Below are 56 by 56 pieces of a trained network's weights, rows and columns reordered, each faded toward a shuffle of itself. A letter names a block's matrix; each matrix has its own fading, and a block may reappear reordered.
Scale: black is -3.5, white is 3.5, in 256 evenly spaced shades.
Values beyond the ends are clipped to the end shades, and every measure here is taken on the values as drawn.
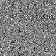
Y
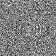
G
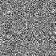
Y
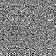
Y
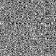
Y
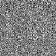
Y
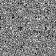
Y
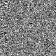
G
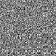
Y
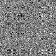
Y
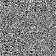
Y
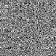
Y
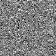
G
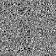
Y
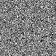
G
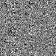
G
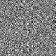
Y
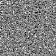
G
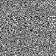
Y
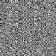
Y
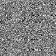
Y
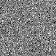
G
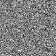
Y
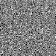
G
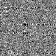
Y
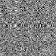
Y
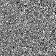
G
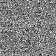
G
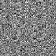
Y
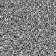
Y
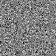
G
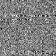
Y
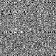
Y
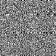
Y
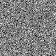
G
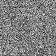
G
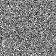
G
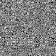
Y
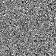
G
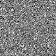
G
